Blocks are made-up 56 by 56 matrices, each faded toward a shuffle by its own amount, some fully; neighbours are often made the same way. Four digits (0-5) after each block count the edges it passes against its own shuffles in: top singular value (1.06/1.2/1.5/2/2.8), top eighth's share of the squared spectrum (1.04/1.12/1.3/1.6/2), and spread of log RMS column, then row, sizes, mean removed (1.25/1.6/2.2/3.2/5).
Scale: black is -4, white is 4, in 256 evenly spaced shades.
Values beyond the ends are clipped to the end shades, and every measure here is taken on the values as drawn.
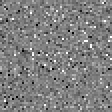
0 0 0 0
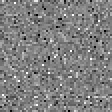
3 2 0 1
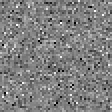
2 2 0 0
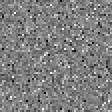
1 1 0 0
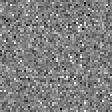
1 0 0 1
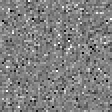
0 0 0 0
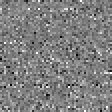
2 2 0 2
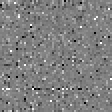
3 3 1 1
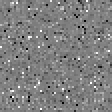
2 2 0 0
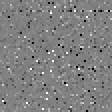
2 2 0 0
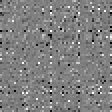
4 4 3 2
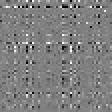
5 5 3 3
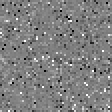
2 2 0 0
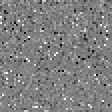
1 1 0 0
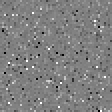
0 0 0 0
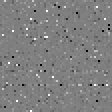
2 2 0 1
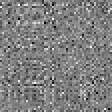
4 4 2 2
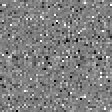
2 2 0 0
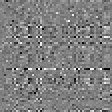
4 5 2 3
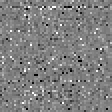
3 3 1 2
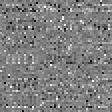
4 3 1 2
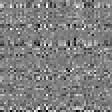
4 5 2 3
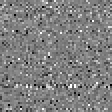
4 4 1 2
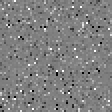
0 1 0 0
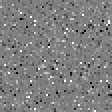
1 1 0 1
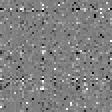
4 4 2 2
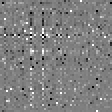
4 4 1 2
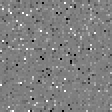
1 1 0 0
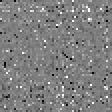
3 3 1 1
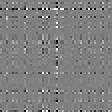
5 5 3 3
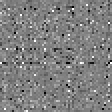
3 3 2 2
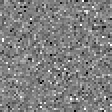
1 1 0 0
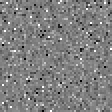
0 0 0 0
